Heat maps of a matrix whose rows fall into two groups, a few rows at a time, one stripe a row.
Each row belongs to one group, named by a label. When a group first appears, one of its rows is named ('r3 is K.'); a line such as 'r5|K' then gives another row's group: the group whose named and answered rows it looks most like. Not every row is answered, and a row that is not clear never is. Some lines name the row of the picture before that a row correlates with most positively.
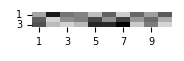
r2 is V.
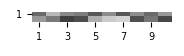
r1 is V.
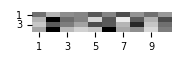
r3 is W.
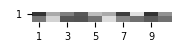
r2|V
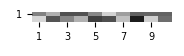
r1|V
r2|W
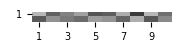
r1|W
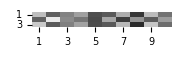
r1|W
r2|V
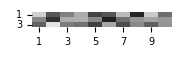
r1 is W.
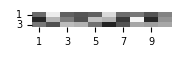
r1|V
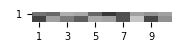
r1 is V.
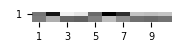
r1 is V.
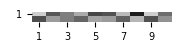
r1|W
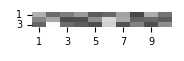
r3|V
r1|W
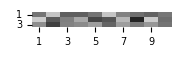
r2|W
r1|V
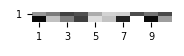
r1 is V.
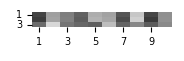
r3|V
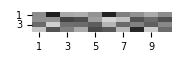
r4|W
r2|V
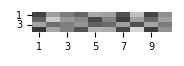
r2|V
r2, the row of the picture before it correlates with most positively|3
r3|W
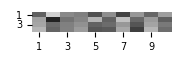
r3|W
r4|W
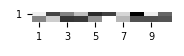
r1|W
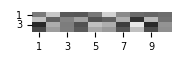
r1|V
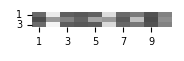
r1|V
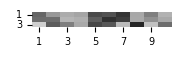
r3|W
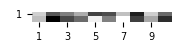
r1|W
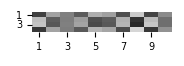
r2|W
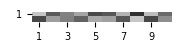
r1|W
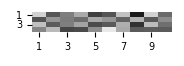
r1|W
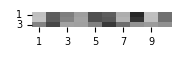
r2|W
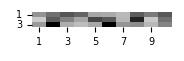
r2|W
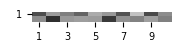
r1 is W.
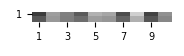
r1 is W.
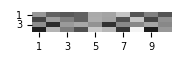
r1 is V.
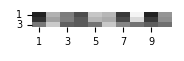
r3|V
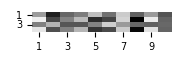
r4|W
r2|W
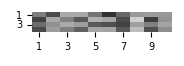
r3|V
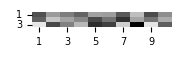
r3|W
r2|V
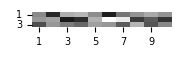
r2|V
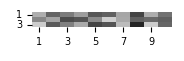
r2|V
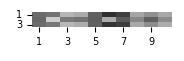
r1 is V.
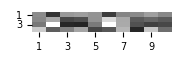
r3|V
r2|V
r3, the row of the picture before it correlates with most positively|2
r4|W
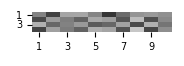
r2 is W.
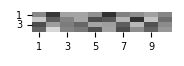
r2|W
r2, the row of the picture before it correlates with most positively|3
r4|V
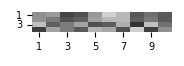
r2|V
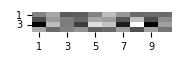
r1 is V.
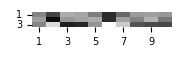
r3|V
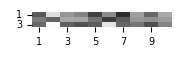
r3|V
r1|V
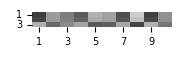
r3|W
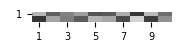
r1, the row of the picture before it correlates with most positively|3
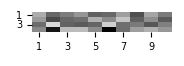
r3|V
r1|W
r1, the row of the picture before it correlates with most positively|1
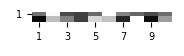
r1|V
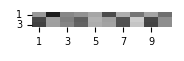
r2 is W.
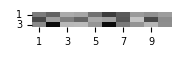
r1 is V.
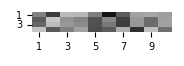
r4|W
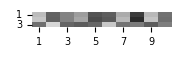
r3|V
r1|W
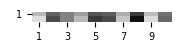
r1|W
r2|W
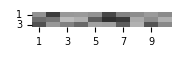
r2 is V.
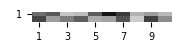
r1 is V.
